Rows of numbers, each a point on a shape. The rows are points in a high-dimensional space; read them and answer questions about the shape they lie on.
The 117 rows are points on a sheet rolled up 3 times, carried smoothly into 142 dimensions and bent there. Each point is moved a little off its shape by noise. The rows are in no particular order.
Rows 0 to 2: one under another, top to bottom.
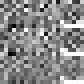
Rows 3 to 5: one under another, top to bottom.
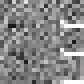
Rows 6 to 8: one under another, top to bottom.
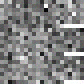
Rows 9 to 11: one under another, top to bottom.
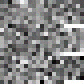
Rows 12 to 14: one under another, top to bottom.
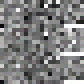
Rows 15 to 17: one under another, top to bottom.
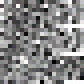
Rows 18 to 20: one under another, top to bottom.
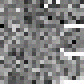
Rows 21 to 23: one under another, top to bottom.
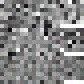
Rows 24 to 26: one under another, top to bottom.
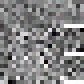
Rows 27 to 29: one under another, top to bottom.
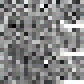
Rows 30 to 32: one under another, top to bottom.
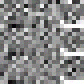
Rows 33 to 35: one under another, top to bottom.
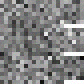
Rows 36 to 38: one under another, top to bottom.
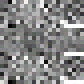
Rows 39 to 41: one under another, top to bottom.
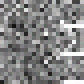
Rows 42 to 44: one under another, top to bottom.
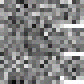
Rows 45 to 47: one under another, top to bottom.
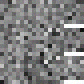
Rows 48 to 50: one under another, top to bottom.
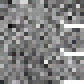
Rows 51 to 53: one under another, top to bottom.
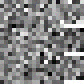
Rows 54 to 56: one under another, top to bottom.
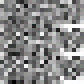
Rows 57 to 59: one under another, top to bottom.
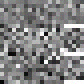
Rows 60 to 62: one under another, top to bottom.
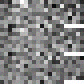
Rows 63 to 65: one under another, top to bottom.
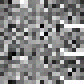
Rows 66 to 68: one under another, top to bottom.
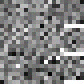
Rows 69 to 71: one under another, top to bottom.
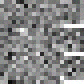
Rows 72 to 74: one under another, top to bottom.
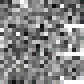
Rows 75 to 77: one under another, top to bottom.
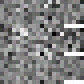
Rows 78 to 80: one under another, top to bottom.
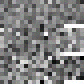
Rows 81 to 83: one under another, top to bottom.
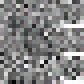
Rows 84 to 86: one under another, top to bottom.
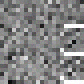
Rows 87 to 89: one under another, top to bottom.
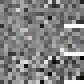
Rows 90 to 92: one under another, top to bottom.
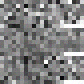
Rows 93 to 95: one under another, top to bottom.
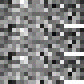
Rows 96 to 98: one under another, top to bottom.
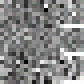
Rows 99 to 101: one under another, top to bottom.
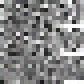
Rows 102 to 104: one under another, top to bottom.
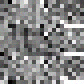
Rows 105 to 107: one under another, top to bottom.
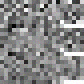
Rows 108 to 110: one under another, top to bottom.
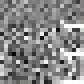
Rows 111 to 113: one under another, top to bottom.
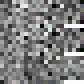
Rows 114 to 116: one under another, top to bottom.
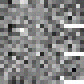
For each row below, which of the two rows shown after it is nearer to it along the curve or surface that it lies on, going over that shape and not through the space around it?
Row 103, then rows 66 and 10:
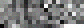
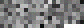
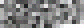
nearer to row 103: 10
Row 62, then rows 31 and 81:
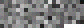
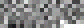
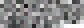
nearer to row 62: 31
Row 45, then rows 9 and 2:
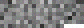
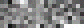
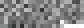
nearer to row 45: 2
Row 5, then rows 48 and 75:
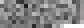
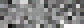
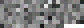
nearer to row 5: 75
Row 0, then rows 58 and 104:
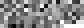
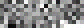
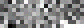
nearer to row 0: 58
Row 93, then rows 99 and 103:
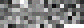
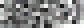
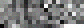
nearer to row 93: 103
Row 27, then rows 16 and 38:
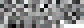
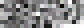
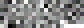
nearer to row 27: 38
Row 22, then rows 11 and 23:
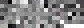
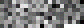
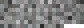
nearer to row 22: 11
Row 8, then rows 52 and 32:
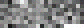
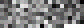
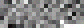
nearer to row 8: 32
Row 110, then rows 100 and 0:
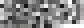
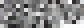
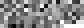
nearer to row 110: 100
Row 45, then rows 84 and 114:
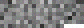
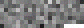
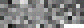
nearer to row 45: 84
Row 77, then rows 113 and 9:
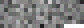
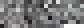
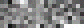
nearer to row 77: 113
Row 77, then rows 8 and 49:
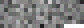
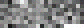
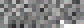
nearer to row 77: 49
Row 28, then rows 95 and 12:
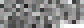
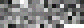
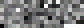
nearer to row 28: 12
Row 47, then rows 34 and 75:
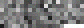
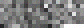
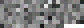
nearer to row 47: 34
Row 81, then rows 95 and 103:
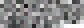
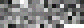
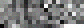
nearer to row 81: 103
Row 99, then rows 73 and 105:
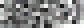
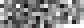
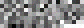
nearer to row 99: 73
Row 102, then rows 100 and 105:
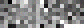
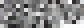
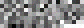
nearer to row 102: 105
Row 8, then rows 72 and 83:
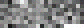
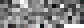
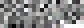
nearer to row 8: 72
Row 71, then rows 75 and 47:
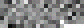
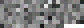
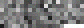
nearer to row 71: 75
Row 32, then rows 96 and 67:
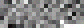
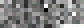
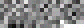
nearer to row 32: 67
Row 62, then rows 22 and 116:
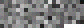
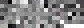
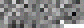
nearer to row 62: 116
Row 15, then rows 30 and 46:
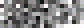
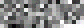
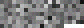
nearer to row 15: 30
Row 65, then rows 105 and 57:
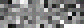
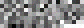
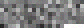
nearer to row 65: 105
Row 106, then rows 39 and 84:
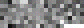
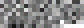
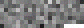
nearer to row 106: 39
